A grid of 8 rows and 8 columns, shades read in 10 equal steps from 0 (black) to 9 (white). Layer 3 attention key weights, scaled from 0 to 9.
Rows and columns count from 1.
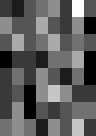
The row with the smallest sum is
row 4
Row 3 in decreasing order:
6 6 4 4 3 3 3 3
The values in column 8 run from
0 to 4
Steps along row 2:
down same up down down up down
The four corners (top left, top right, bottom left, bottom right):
2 3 4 2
